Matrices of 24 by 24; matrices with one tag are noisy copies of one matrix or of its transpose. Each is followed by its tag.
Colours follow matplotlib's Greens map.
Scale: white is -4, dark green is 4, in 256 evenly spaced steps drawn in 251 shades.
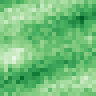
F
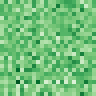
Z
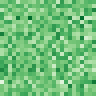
Z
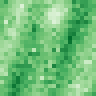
F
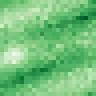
F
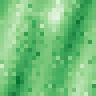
F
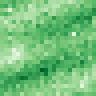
F
